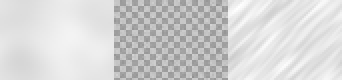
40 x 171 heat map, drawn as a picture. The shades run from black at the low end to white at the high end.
It is made of 1 by 3 panels. Panel 1,1: very high, smooth, faint in contrast. Panel 1,2: high, checkered. Panel 1,3: very high, slanting up to the right, faint in contrast.
